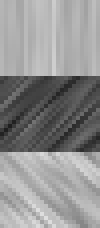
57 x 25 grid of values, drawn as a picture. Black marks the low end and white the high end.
It is made of 3 by 1 panels. Panel 1,1: high, streaked downward, faint in contrast. Panel 2,1: low, slanting up to the right. Panel 3,1: high, slanting down to the right.
